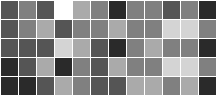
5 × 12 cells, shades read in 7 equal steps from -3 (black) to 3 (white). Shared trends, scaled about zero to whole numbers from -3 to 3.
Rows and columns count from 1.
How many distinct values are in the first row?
5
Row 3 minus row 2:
0 -1 -2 3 1 -1 -3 0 1 -2 -2 -2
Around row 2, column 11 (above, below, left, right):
0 0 2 0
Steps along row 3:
same same up down down down up up down same down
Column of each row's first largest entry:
4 10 4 10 4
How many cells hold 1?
11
